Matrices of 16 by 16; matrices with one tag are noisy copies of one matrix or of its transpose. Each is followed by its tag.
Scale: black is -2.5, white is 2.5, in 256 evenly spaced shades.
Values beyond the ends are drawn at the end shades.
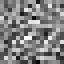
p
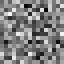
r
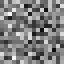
r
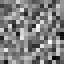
p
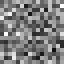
r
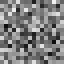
r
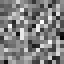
p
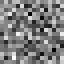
r
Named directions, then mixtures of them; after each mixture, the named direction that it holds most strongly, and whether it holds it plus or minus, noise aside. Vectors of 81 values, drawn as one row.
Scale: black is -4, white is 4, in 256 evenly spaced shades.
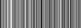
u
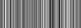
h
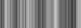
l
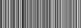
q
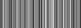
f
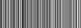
q, plus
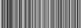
u, minus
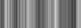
l, plus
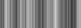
l, plus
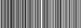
u, minus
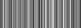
f, plus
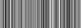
h, minus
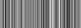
h, minus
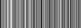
u, plus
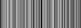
u, plus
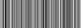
h, minus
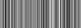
h, minus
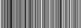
u, minus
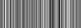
h, plus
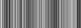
l, minus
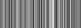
f, plus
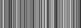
f, plus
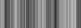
l, minus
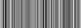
h, minus
